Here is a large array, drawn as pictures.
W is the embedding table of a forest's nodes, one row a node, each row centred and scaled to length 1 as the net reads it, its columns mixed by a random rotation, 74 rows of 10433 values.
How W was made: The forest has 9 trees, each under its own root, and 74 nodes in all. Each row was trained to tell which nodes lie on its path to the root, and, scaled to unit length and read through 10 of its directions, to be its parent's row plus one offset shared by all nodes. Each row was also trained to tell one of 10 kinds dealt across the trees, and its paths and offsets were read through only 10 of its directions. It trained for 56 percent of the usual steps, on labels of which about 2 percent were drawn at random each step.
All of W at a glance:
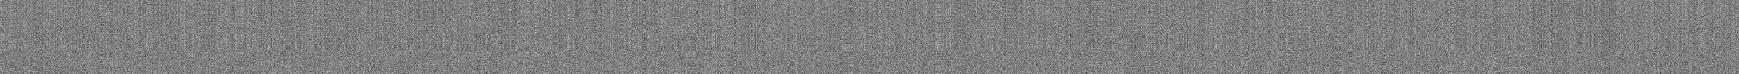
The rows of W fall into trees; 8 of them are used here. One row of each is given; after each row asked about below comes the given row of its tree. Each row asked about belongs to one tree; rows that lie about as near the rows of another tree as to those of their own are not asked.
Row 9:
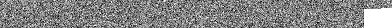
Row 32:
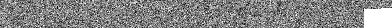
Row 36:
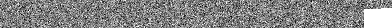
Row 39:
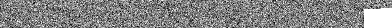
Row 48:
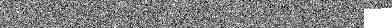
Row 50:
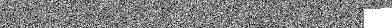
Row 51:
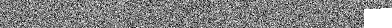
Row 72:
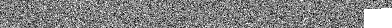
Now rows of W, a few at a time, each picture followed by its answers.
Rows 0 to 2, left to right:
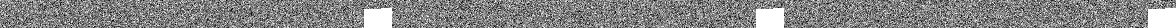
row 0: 9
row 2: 48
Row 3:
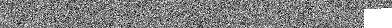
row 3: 32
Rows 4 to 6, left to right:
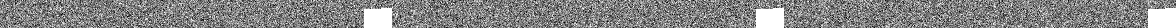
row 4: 48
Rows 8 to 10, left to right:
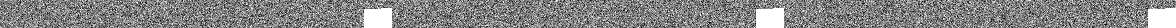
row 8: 32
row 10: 9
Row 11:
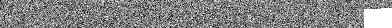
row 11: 32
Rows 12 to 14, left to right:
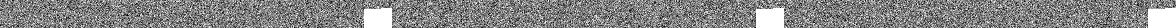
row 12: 32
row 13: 39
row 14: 9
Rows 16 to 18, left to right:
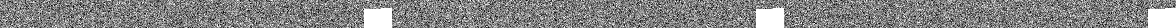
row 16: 51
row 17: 50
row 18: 9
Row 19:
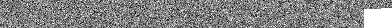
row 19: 32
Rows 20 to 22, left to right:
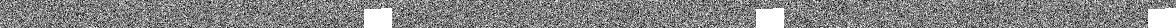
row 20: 51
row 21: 9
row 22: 51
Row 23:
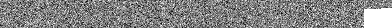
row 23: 32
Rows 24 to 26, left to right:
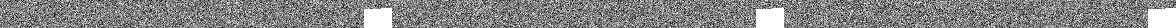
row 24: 48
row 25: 9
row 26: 32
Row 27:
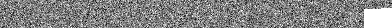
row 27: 36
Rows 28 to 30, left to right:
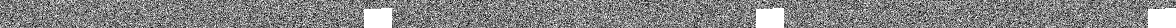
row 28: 72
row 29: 48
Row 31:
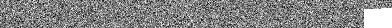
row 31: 48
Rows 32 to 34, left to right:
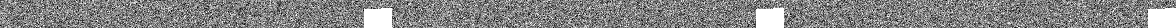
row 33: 36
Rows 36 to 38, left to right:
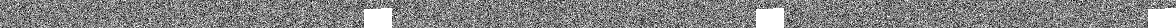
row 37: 36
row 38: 9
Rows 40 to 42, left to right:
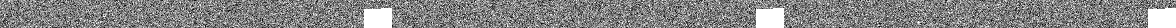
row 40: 9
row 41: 51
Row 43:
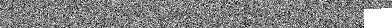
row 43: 32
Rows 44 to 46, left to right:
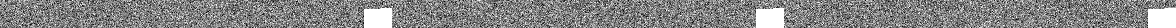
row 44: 36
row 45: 9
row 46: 36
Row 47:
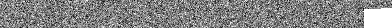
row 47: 36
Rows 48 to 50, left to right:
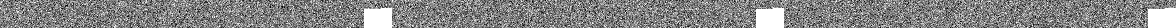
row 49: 36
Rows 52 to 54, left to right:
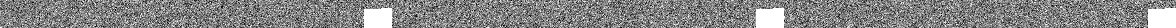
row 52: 32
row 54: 51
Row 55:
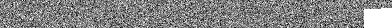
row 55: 51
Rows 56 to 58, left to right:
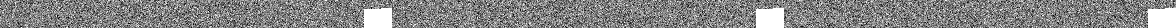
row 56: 32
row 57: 50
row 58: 39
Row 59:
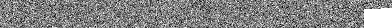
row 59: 51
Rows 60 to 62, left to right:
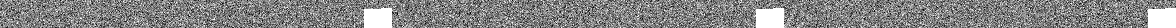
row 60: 9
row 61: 72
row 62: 72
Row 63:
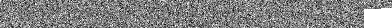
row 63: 39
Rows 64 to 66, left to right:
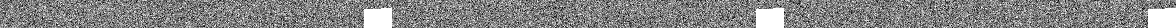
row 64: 72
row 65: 50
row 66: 36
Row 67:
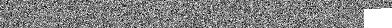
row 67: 32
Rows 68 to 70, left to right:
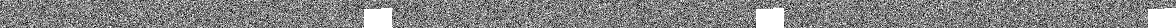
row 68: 9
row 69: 36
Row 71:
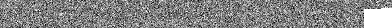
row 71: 39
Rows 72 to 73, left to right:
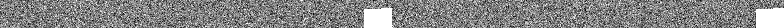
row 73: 36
